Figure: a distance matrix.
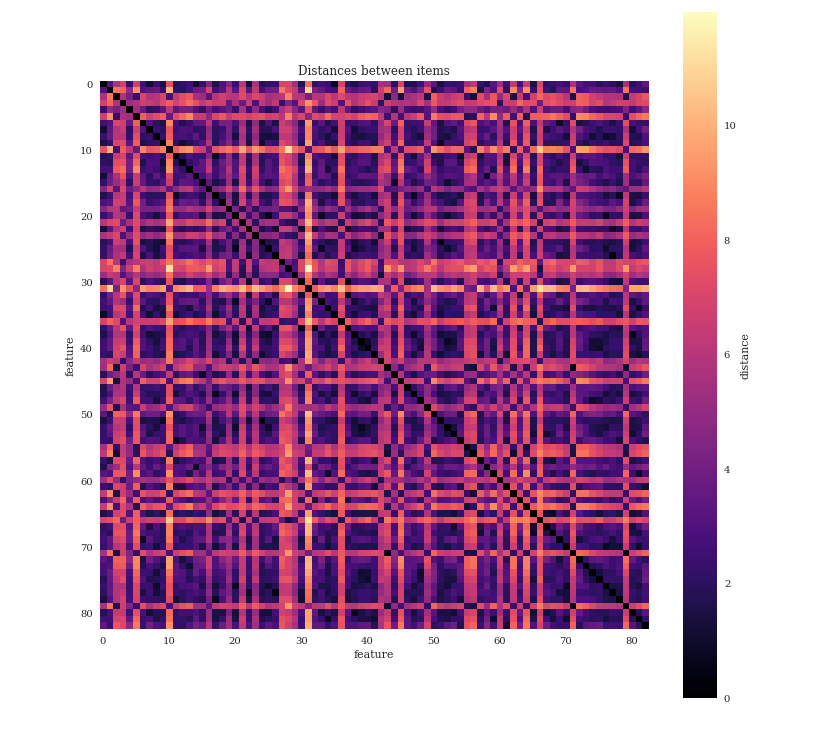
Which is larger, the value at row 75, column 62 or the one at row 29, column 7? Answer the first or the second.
the first
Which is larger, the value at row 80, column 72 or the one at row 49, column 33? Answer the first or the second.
the second
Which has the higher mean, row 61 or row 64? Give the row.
64
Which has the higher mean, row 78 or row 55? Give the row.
55
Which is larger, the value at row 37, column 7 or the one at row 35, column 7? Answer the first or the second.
the first
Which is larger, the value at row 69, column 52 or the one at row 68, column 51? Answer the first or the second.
the first
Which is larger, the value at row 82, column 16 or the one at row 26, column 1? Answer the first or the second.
the first
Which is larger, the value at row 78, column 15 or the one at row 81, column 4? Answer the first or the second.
the second
